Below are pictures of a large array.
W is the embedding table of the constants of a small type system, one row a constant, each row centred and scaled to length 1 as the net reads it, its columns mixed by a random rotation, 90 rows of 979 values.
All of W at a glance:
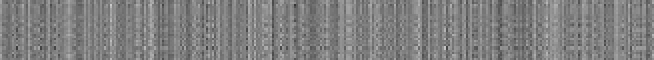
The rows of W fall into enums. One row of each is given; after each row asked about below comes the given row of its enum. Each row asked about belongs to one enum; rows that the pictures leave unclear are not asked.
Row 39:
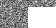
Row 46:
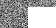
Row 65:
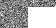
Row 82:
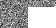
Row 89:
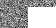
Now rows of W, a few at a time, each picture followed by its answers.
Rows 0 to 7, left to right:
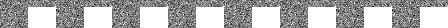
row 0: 82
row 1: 89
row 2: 82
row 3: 82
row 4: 39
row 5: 82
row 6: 89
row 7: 89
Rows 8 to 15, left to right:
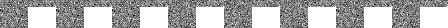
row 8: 89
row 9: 89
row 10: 89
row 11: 46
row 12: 82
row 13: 46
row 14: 89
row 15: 82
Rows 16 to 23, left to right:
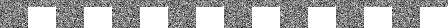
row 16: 46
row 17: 89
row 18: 89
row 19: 82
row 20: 46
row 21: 65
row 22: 46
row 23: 89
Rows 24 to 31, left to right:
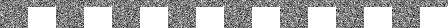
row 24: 65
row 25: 46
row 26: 39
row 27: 65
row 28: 39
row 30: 89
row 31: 89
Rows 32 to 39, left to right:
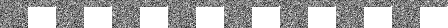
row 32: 46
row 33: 82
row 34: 65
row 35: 46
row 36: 65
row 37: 82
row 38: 65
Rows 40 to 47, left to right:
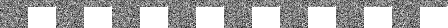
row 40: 89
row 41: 82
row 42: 89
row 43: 46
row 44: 46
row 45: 46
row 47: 82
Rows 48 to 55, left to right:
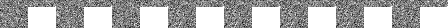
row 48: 89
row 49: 65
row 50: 46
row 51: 82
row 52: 82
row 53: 82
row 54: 82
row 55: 39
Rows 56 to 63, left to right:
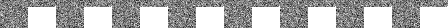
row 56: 65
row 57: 46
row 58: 46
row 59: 89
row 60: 65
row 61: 89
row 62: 89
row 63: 46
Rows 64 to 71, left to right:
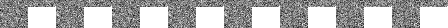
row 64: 89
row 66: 89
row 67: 65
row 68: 65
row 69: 46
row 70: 46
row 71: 46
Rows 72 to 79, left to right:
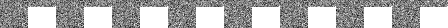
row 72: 46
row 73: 46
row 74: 46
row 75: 82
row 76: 65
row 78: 89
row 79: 39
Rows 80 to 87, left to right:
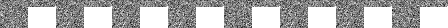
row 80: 65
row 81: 82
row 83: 82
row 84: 46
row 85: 82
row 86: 82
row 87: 89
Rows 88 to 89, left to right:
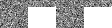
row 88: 82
